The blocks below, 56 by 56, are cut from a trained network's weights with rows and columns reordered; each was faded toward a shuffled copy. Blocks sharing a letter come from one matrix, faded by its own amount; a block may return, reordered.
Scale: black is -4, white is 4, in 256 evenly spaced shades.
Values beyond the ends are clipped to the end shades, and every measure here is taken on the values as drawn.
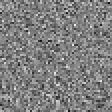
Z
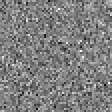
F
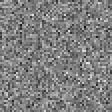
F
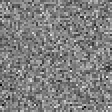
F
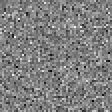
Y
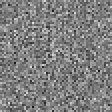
Z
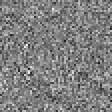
Z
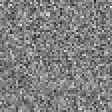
Z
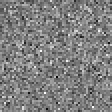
Y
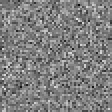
F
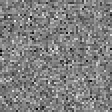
Y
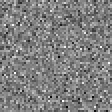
Y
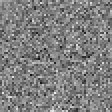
F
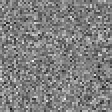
Z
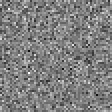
Z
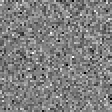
Y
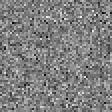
Y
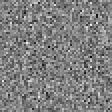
Z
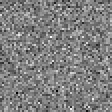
Y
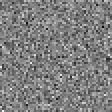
F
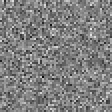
Z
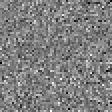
Y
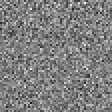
Z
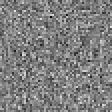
Z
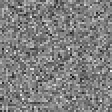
F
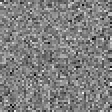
Z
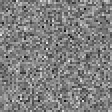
F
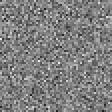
F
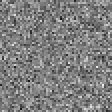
Z
